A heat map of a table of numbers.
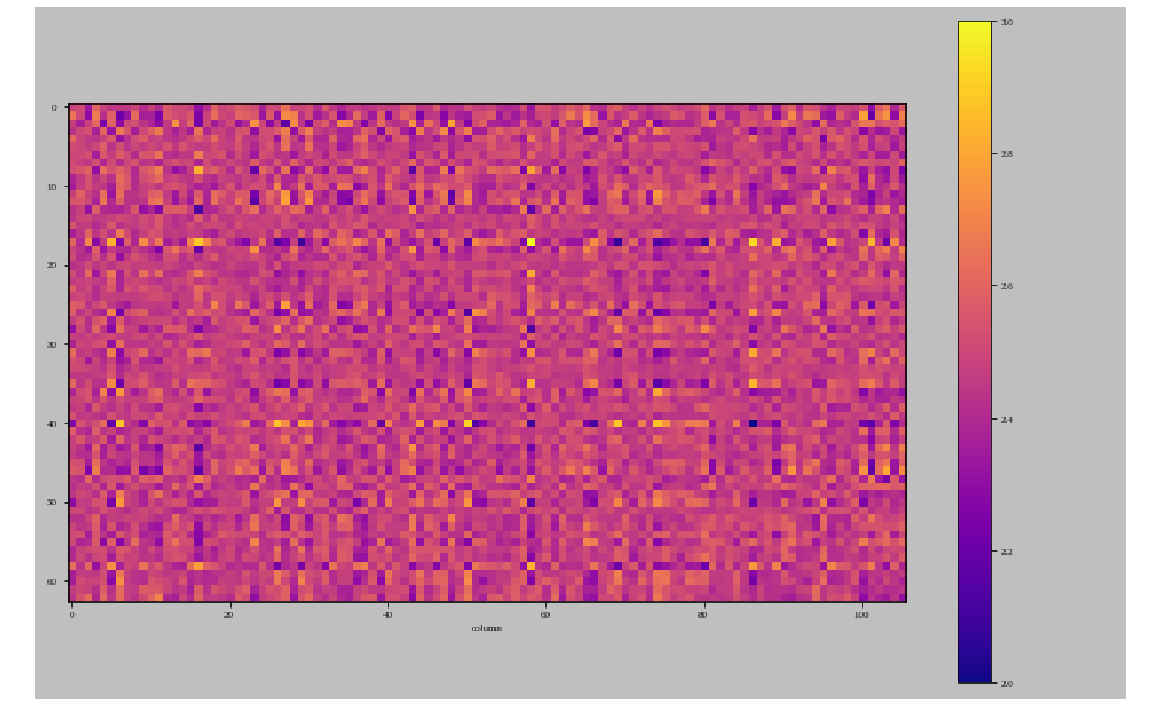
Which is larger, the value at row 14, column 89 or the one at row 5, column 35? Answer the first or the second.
the first
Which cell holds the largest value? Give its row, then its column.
17, 58
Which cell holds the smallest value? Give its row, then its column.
40, 86
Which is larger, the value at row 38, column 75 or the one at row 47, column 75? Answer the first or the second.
the first
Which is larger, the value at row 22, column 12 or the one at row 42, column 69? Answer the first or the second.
the second
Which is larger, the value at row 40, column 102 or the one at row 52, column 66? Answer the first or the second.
the second
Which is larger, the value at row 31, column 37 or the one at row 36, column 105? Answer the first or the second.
the first
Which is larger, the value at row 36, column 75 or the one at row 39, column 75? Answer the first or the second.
the first
